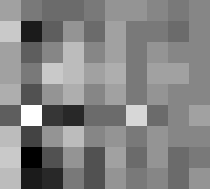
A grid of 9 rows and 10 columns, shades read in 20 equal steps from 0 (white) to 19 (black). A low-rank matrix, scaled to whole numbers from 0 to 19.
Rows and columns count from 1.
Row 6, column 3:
15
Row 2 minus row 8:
0 -2 -1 0 -2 0 -1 2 0 -1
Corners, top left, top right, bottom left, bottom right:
7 9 5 8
